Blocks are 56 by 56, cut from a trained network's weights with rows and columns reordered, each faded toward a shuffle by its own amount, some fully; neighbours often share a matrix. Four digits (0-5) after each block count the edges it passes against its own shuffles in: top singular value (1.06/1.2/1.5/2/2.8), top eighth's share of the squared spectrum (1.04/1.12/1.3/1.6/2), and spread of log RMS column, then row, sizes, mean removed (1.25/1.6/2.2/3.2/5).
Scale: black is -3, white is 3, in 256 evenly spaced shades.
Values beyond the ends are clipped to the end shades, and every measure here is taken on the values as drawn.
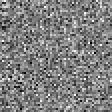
3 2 0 0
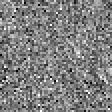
0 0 0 0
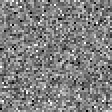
0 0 0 0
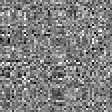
4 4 2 2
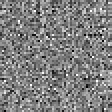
3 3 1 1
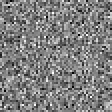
3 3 1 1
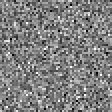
0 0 0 0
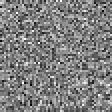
3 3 1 0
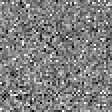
2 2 0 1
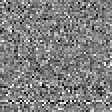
3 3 0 2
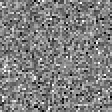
1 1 0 0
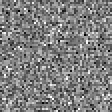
2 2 0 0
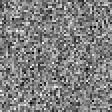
0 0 0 0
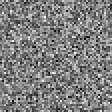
1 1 0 0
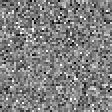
1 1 0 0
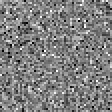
0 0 0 0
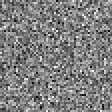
2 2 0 0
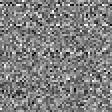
4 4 0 2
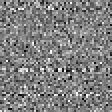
4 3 0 2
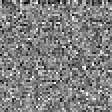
3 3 0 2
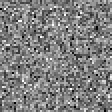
0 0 0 0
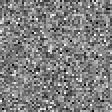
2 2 0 0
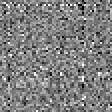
3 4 2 2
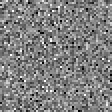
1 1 0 0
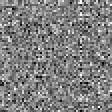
3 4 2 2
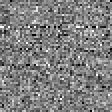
3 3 0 2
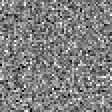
2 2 0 0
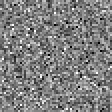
2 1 0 0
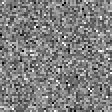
1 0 0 0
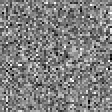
3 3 1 0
